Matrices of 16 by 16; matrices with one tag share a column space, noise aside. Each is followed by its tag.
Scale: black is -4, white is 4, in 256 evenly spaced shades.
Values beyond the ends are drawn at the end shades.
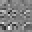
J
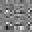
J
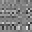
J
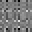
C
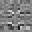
J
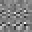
J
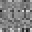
C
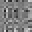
C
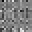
C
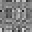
C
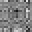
C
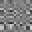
J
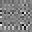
J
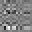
J
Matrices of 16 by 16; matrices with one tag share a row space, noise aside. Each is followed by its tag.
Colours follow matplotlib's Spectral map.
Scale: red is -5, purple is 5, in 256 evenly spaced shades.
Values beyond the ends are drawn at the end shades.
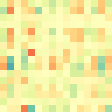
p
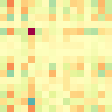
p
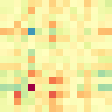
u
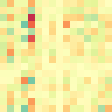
p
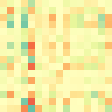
p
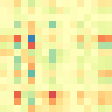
u
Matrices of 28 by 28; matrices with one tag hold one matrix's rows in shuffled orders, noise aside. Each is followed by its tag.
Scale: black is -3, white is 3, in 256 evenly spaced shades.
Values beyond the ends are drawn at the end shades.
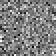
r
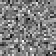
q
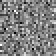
r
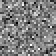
q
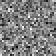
q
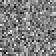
r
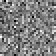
r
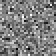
q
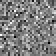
r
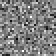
q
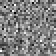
r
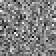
r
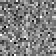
r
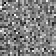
r
